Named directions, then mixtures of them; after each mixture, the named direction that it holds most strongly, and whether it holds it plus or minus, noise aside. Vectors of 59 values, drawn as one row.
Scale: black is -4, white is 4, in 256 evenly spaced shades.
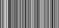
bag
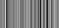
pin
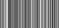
bag, plus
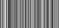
bag, plus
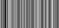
bag, minus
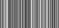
bag, plus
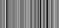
pin, plus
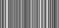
pin, minus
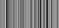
pin, plus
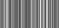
pin, minus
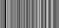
pin, minus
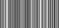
pin, minus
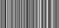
pin, minus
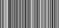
bag, plus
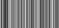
bag, minus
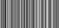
pin, minus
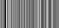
pin, minus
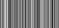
bag, plus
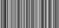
bag, minus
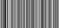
bag, minus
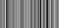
pin, plus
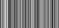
bag, plus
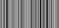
pin, plus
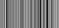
pin, plus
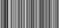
bag, minus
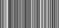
bag, plus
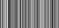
bag, plus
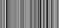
pin, plus
